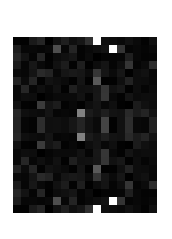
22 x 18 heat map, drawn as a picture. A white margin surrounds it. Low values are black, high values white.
Grain: fine. Slope: none. Average level on the scale: 10%. Stripes: none. Mirror symmetry: top to bottom.
